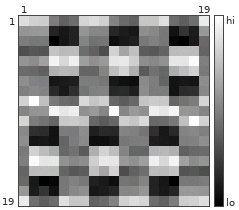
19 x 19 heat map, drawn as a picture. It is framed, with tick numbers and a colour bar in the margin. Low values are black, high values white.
Average level on the scale: 50%. Slope: none. Stripes: horizontal, repeating 4 times. Seam: none. Symmetry: a half turn. Odd rows or columns: none.
